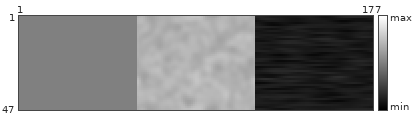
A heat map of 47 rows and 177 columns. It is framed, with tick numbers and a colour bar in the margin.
The table splits into one row of 3 panels. Panel 1,1: middling, flat. Panel 1,2: high, blotchy, faint in contrast. Panel 1,3: very low, streaked across, faint in contrast.
